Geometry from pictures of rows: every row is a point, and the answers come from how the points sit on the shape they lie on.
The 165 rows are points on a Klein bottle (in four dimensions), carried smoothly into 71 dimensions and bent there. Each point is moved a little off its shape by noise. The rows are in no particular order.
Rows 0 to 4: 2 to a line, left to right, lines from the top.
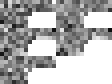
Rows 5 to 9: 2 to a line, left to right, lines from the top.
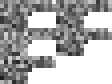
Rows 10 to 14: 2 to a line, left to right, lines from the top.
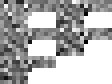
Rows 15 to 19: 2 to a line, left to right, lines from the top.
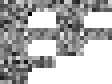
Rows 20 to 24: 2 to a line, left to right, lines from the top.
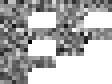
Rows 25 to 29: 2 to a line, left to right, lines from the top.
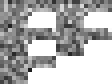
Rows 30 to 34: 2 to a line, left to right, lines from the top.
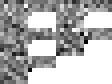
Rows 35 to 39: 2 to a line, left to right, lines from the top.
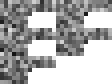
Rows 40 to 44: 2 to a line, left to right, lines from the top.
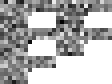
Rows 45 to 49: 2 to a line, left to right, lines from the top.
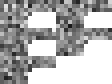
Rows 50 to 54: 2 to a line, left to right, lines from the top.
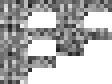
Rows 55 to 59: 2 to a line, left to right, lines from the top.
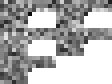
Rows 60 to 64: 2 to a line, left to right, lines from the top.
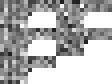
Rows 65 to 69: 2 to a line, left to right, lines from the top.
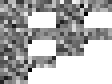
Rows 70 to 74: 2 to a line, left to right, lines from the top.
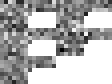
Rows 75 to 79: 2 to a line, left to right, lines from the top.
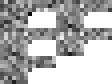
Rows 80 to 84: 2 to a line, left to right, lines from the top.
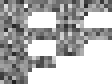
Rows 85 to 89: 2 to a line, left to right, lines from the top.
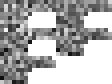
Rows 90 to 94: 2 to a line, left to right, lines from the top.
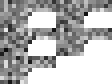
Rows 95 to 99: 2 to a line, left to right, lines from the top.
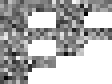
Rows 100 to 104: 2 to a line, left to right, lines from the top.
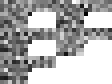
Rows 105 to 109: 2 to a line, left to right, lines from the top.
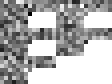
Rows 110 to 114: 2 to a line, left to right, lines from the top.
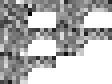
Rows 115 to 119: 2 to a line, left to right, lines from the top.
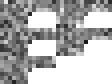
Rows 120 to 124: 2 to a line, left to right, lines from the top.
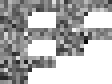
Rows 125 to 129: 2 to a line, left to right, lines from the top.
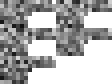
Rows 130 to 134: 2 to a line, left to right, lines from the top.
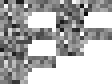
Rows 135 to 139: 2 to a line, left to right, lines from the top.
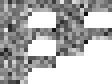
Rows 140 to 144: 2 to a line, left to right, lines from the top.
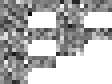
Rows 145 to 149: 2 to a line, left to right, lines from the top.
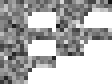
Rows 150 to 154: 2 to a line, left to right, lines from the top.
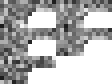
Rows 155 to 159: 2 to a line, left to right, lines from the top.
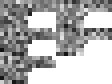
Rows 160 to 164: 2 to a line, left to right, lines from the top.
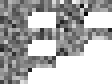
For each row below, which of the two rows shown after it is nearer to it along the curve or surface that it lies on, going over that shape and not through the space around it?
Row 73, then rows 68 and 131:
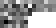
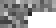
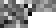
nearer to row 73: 131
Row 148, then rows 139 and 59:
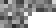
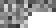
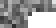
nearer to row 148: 59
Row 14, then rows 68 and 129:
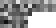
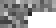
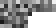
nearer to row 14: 129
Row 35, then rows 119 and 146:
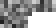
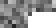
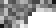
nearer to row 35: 119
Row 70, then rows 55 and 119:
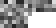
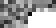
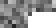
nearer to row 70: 119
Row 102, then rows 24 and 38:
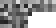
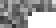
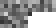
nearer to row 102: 24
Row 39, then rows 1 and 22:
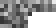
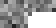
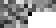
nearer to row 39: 1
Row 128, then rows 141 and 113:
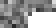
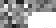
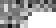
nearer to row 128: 141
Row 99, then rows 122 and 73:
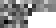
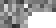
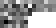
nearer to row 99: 73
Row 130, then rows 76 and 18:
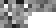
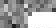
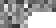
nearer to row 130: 18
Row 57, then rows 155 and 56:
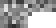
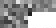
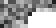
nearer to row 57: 56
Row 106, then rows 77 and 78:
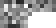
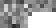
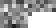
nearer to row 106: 78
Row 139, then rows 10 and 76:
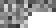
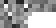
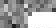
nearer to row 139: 10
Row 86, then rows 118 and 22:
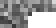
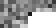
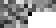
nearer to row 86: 22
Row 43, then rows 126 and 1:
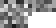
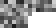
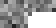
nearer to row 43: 126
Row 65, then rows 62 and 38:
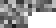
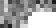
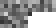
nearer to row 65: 38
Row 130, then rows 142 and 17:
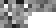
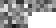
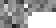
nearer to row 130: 142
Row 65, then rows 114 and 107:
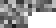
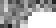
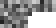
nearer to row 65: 107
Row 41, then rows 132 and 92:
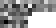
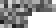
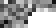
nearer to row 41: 132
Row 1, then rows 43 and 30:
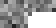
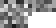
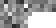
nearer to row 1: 30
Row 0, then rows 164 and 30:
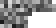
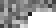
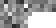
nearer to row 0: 30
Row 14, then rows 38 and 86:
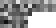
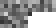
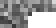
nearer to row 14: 86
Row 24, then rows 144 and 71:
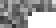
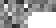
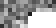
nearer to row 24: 144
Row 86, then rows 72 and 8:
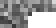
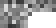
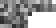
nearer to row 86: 8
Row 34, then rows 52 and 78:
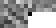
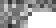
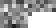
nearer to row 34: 52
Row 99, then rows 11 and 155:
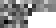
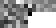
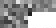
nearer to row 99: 11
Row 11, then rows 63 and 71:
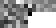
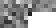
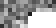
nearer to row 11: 63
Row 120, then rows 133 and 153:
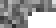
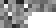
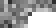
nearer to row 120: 133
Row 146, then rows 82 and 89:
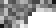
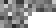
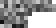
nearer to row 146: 82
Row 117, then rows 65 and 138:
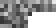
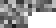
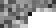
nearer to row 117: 65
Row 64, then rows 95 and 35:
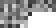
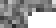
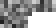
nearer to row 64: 95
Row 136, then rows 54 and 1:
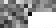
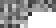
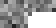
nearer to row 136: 54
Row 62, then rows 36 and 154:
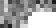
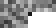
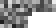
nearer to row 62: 36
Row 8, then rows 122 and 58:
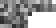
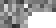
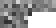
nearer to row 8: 58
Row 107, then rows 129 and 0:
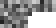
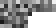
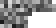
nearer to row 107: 0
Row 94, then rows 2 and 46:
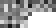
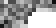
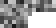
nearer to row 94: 2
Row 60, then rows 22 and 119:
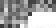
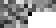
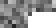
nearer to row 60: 22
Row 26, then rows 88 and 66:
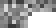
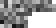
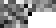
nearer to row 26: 66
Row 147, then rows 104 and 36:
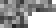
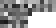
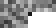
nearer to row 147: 104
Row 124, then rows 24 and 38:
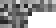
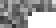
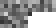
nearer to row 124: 24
